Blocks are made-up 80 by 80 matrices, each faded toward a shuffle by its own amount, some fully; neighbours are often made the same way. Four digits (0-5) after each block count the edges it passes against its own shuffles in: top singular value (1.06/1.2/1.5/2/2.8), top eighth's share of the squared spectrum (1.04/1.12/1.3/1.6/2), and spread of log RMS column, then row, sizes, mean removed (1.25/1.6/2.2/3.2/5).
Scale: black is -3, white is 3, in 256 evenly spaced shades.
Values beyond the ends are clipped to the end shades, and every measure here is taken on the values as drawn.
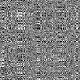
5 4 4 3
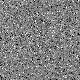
2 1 0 0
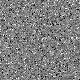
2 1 0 0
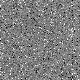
1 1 1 0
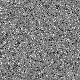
1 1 0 0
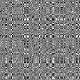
5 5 4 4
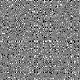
4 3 2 2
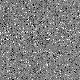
2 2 0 1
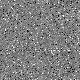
2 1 0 0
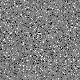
3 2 0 1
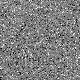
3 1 0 0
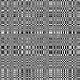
5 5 5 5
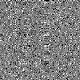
4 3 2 2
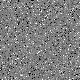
0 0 0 0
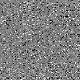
3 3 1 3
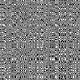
5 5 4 3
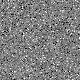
2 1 0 0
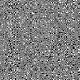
4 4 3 2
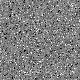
1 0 0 0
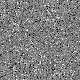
2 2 0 0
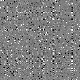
4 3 2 2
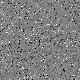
2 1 0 0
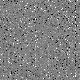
3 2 1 0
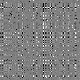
5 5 3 3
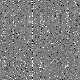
4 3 2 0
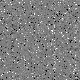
3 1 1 0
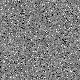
0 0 0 0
